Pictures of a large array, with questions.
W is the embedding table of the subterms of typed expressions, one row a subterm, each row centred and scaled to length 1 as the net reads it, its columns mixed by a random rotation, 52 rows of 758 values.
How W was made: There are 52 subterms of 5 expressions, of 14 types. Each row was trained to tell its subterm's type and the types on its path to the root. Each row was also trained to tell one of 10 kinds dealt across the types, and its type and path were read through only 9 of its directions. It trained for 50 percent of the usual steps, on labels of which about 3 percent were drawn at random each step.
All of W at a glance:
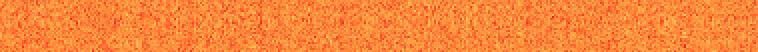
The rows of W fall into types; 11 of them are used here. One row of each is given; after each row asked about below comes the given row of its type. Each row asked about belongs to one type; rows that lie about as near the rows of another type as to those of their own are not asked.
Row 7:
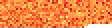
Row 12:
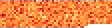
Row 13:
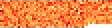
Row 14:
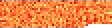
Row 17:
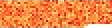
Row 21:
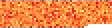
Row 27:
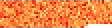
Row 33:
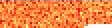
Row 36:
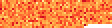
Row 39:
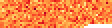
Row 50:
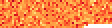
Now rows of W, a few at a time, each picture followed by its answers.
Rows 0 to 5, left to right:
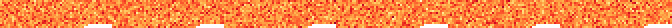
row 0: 13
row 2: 36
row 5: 33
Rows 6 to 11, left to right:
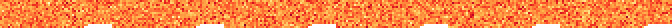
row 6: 7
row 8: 36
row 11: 17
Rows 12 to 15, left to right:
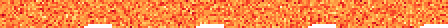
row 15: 14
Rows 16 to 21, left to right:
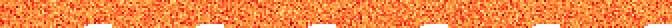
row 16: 50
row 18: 50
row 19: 50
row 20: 7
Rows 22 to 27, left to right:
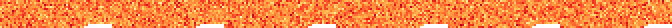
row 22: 7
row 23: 7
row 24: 14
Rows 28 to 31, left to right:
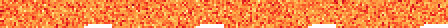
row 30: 13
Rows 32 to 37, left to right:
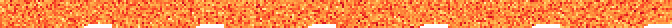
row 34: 17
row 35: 14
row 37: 36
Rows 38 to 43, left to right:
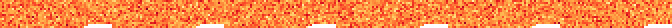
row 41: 50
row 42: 36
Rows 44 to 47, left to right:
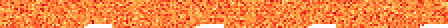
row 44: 12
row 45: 17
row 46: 17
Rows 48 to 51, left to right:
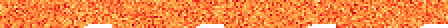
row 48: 7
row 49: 36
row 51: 14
